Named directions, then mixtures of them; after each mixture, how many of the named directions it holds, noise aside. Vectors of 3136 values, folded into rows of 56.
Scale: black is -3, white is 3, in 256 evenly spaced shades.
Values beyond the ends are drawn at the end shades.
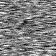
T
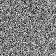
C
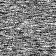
two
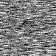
one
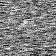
two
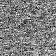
two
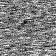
two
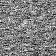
two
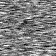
one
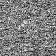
two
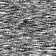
one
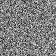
one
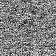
two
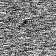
two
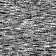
one
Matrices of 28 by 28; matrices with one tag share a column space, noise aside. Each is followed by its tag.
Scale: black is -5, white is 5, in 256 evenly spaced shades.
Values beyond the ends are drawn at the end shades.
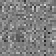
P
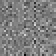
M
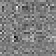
P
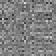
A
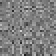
M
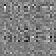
P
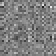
P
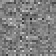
A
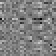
A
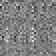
P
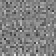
M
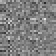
A
